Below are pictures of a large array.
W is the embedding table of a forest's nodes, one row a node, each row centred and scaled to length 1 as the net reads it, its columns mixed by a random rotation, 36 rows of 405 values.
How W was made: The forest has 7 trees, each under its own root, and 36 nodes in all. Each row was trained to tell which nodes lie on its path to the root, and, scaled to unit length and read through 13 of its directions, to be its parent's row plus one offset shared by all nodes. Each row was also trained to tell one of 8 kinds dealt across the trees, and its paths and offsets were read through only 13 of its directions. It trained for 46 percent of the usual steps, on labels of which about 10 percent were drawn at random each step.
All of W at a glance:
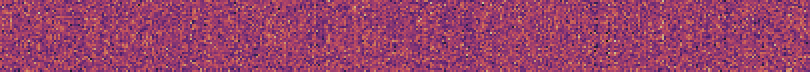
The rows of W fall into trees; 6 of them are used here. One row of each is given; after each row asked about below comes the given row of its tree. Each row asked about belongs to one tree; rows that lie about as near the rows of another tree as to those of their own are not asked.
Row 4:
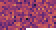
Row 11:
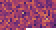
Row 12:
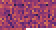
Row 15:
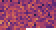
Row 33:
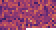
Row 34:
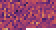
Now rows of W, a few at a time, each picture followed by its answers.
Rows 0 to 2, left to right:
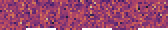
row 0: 15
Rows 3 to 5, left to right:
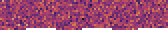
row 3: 12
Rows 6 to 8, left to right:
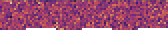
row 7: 12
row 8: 34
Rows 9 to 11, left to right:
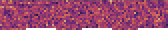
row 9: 12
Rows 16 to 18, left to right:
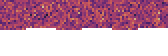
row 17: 11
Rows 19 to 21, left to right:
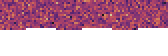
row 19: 15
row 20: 33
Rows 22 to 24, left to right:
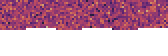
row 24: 4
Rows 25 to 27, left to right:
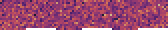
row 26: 33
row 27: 4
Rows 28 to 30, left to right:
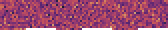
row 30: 15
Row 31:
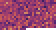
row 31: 12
